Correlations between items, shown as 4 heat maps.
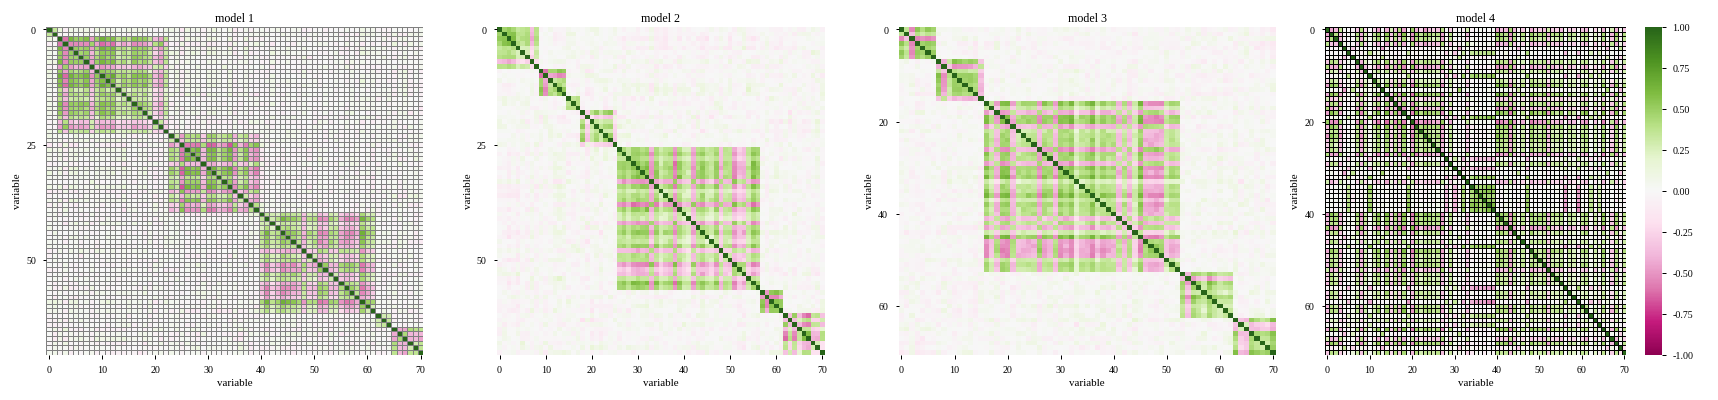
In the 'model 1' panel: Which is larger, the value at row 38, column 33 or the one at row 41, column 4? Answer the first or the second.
the second
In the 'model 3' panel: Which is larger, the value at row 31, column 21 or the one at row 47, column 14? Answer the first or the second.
the second
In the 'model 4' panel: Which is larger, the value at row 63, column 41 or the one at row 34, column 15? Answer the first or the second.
the first
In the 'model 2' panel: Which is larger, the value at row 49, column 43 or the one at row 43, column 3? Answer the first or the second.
the first
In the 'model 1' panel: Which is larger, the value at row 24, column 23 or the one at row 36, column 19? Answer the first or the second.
the first
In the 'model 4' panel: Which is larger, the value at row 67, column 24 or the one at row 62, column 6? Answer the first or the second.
the second
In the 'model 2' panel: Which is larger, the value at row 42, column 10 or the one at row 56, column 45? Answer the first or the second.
the second
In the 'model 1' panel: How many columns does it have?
71
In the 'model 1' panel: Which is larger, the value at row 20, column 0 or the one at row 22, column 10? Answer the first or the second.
the second
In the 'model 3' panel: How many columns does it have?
71
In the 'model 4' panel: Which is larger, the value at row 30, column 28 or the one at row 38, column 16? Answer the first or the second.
the first
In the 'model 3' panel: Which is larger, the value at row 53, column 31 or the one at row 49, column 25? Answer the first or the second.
the first
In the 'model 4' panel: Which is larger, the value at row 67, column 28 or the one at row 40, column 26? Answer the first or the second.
the second
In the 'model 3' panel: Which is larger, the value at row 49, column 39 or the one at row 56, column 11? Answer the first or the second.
the second
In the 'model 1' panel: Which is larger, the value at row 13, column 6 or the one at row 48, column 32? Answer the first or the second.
the first
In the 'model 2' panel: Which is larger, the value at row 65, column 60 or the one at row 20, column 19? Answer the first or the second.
the first
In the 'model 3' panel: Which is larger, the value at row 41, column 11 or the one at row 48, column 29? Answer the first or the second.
the second
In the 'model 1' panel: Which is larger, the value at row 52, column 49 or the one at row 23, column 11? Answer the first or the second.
the second
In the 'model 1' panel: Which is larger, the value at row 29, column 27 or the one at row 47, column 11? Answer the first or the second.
the second
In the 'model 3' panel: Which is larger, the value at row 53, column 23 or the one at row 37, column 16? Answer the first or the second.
the second
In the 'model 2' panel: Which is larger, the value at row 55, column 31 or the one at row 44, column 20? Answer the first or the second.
the first
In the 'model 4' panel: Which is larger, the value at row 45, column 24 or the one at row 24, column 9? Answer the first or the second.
the second
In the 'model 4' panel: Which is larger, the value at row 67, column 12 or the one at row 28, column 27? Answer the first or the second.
the second
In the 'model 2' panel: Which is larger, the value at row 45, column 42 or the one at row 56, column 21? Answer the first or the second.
the second
